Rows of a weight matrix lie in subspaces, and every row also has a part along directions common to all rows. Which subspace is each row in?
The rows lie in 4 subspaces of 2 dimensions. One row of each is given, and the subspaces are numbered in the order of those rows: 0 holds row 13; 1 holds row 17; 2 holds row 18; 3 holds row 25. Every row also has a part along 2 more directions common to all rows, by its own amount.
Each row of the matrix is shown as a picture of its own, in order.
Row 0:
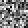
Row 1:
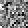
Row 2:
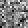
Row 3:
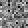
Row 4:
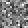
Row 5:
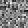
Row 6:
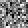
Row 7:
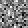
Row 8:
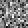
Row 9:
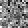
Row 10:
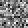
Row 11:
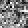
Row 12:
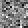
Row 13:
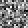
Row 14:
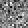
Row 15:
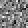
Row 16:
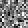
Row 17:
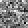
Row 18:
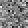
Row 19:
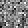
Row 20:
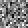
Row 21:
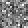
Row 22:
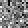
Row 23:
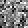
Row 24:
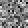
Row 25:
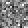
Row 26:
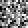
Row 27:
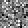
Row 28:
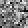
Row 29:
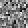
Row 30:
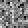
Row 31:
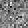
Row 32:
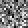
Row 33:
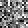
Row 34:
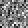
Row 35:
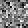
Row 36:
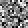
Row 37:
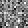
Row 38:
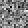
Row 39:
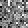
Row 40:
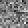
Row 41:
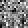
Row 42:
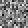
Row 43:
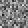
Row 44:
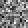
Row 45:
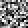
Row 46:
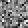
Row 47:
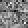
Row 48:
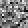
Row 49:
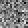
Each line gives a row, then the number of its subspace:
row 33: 2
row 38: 0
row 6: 3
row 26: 2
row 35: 3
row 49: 1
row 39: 2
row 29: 2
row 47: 1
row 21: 3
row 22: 2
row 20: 3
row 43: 0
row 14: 0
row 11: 1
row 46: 3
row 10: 2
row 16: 0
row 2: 1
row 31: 0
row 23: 1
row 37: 1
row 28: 1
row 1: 0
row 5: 0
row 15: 2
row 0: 0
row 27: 3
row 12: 3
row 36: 2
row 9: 2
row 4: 3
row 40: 1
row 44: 2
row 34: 0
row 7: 0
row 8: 3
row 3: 2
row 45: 1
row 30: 3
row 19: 1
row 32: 0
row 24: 2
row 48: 1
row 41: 1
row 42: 0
